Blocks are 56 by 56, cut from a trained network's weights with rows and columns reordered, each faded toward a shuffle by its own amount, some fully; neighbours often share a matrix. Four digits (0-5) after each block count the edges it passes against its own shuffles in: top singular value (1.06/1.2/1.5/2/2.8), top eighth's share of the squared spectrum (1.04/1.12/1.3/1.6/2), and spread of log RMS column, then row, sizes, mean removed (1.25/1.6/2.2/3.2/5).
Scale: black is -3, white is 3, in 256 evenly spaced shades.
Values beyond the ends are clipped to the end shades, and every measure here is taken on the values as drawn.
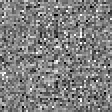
3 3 2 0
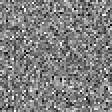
1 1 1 0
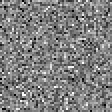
2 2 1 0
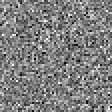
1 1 0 0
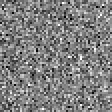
0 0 0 0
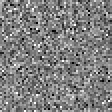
1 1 0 0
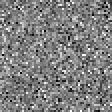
0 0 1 0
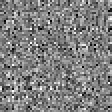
3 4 2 2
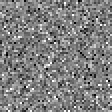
0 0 0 0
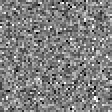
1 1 1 0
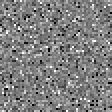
1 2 0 1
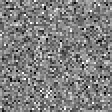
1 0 0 0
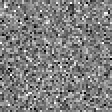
0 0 0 0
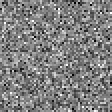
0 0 0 0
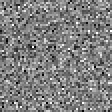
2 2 1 0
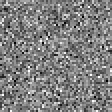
1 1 0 0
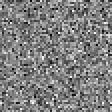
2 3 1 1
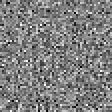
2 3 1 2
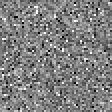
0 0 0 0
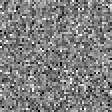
1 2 0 0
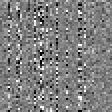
3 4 4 1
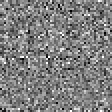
3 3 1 2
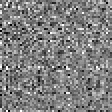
3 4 2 3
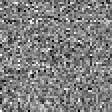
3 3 2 2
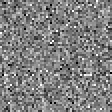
1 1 0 0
